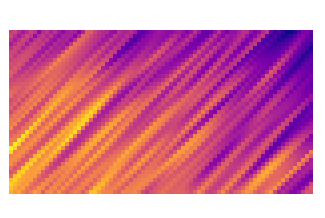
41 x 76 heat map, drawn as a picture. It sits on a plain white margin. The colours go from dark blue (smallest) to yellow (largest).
Slope: up to the bottom left. Ninth with the highest average: bottom left. Grain: diagonal, up to the right. Odd rows or columns: none. Ninth with the lowest average: top right.
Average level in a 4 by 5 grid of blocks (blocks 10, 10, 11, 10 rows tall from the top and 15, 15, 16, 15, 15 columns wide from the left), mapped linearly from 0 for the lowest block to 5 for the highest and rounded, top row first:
3 2 2 1 0 / 4 4 3 2 1 / 5 4 4 3 2 / 5 5 4 3 3
